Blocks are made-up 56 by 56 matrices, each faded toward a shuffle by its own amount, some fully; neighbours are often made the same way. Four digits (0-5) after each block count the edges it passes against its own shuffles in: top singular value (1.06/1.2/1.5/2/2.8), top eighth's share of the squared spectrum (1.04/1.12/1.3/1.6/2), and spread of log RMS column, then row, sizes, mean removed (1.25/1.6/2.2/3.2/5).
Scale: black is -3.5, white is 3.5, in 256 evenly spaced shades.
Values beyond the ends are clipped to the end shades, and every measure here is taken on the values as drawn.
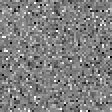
3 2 0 0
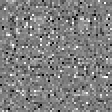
3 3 1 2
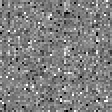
3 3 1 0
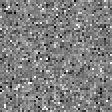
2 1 0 0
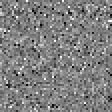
2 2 0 0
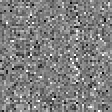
3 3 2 0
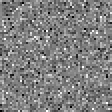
2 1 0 0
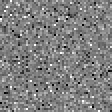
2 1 0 0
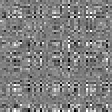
5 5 3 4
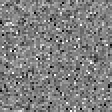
2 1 0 0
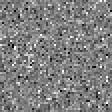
0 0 0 0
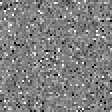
0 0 0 0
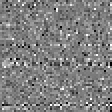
4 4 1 2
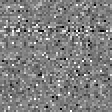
3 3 0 2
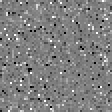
0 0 0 0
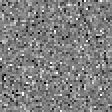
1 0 0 0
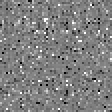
3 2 1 1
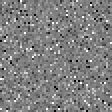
0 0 0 0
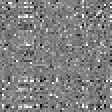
4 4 2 3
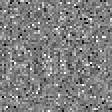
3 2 0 1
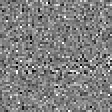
3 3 1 2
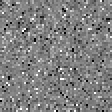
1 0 0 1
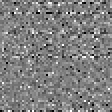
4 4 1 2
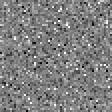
0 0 0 0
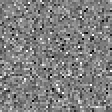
3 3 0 2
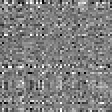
4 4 2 3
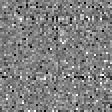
3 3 0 2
